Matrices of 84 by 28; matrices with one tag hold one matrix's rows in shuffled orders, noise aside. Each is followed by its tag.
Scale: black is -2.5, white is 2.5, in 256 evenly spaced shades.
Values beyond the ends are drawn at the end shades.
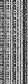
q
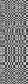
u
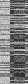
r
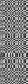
u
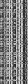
q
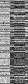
r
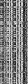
q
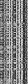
q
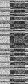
r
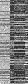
r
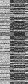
r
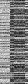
r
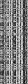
q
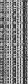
q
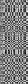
u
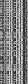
q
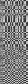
u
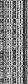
q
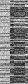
r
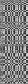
u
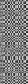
u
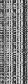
q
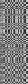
u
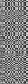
u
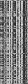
q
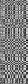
u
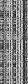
q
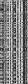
q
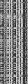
q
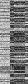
r
